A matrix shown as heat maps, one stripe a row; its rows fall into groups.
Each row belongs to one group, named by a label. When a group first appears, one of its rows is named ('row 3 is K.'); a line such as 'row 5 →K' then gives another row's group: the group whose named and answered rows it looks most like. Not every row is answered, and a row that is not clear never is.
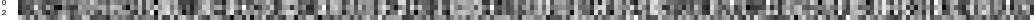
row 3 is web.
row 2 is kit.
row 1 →kit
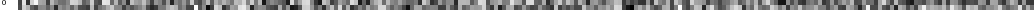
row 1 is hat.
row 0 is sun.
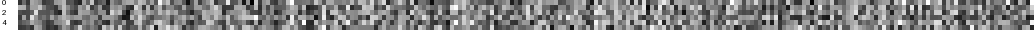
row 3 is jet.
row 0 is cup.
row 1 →web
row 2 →kit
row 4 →cup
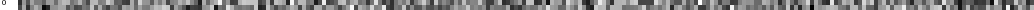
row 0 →jet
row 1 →cup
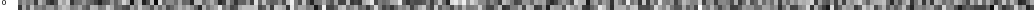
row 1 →jet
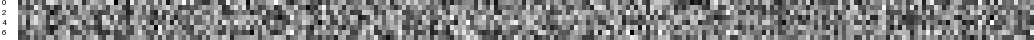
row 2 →web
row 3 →sun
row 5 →web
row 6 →cup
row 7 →jet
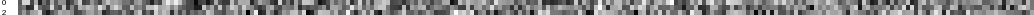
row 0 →hat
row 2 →cup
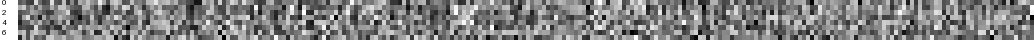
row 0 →kit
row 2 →cup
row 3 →hat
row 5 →kit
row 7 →jet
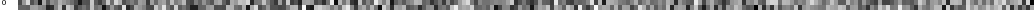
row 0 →hat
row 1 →cup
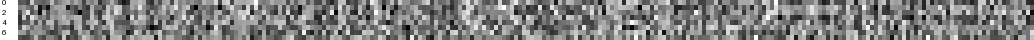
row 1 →hat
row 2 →hat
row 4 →jet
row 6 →web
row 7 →kit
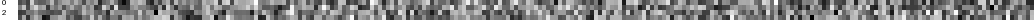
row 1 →sun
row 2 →kit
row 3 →cup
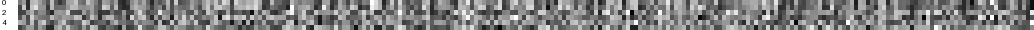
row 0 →sun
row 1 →sun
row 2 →cup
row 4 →web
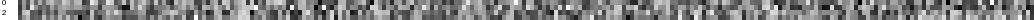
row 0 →jet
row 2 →hat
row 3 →hat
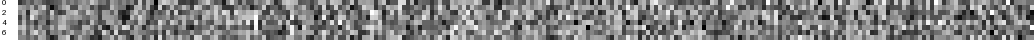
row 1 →web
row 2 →sun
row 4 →hat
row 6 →sun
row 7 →web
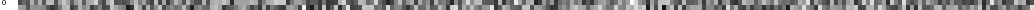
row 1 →web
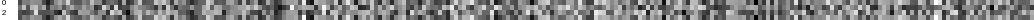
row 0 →cup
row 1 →sun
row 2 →kit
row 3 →cup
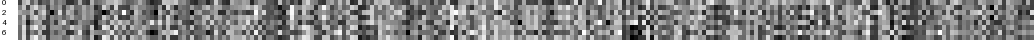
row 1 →sun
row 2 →web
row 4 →web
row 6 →hat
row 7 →sun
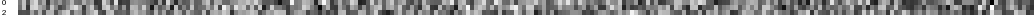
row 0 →sun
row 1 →sun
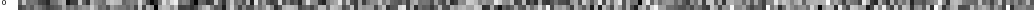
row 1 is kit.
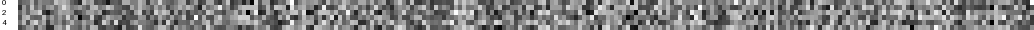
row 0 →cup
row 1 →jet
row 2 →cup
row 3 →hat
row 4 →sun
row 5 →cup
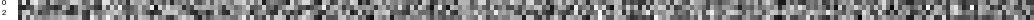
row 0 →sun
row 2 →hat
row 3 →jet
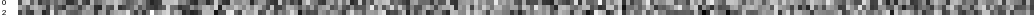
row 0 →hat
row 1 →sun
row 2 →kit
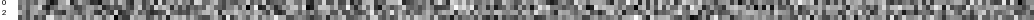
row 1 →cup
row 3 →jet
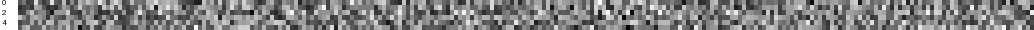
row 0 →kit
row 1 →kit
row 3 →sun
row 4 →jet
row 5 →hat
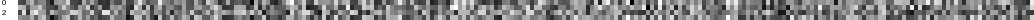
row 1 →web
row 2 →sun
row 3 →web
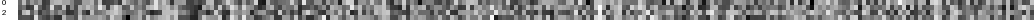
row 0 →cup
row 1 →kit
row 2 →hat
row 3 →kit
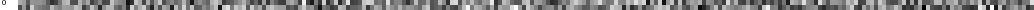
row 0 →web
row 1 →jet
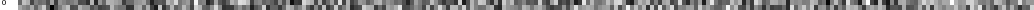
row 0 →hat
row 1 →web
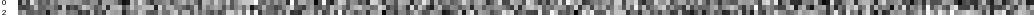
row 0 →jet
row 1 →kit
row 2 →hat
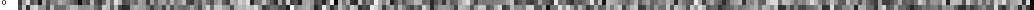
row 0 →hat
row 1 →sun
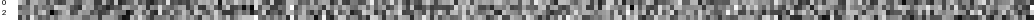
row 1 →cup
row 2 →web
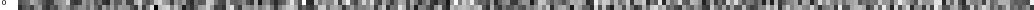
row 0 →cup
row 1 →kit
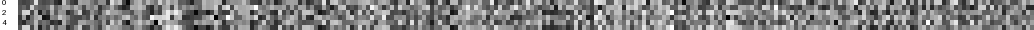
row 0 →kit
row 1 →jet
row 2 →hat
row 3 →cup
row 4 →kit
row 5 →hat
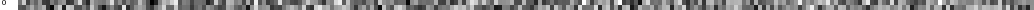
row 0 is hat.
